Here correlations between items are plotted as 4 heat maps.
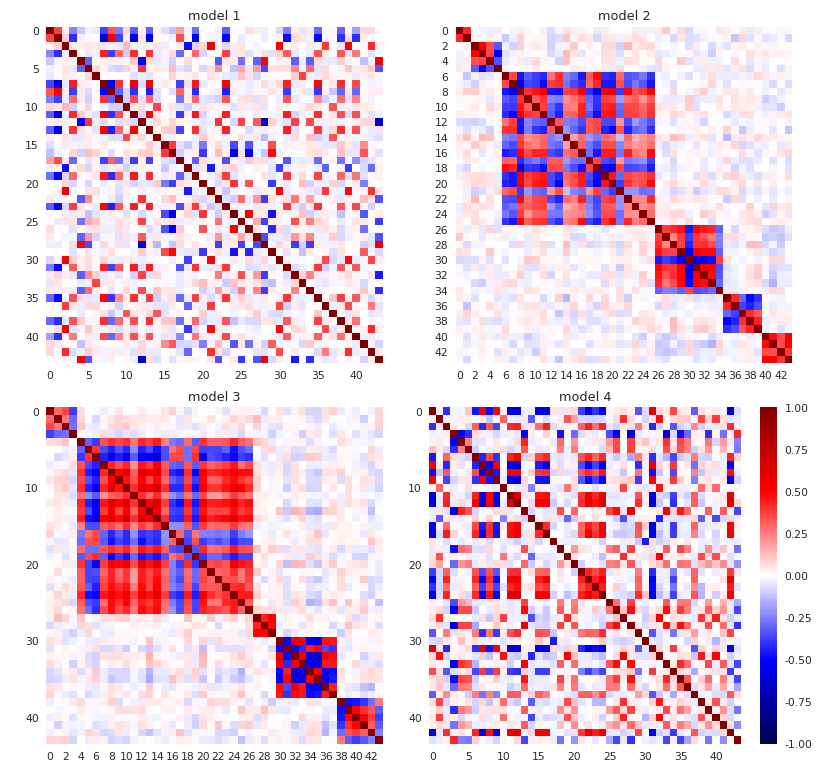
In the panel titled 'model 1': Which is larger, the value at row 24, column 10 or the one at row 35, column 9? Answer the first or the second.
the second
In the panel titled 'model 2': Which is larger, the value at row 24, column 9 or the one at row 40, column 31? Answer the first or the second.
the first
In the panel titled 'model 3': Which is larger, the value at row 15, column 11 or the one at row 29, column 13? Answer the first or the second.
the first
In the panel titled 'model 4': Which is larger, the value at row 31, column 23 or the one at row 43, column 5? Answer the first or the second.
the second
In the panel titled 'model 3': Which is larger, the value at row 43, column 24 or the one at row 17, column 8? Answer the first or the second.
the first
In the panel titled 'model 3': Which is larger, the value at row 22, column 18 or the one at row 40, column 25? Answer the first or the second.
the first
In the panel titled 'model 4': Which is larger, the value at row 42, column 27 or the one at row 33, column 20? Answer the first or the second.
the second
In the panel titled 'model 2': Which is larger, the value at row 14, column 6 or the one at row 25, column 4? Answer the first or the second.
the second
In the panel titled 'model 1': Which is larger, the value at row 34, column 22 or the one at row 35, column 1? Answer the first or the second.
the first
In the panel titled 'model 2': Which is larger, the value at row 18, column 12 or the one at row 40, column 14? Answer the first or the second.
the first
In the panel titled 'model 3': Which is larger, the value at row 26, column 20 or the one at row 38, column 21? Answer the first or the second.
the first
